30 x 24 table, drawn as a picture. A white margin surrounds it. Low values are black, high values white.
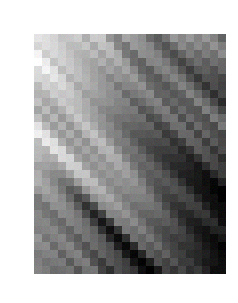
Streaks slant down to the right. There are no lone odd cells. The top left is the ninth with the highest average. The ninth with the lowest average is the bottom right. Neither half mirrors the other. Values rise toward the top left.
